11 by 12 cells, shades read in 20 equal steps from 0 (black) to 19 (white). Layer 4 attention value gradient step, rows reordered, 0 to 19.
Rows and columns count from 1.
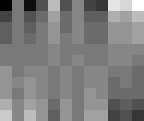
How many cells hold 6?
6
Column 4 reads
6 8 9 9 9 9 10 10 10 11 11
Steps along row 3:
up down up up down up down same up same up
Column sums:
98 102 98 102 110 101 104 100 98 108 109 110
